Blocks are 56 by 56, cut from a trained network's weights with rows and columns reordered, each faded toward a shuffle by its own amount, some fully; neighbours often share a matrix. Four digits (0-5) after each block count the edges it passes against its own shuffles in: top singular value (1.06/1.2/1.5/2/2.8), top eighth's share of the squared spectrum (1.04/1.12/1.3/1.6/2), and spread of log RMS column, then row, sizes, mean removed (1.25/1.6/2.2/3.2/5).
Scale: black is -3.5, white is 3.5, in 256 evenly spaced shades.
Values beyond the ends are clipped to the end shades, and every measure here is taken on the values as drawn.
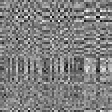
5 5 2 3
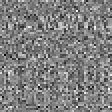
4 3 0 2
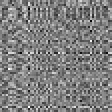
5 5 2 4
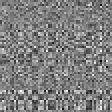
5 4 2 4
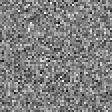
3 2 1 0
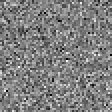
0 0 0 0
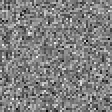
2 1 0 0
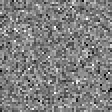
0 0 0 0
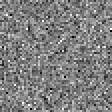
0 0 0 0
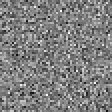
3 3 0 0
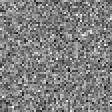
2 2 0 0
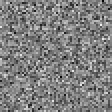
0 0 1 0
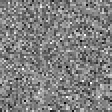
1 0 0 0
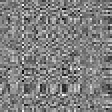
4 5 3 2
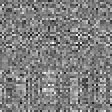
4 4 1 3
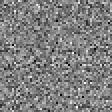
3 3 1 1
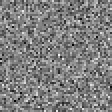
0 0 0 0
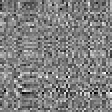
4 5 2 3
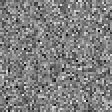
1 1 0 0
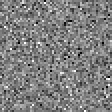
0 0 0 0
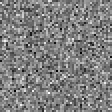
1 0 0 0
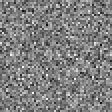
3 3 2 1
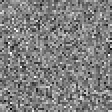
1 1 0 0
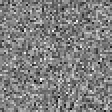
2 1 0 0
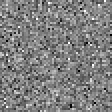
2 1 0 0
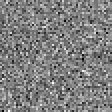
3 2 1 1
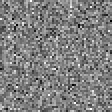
1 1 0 0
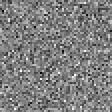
1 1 0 0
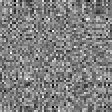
4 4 2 2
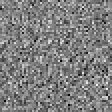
3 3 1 1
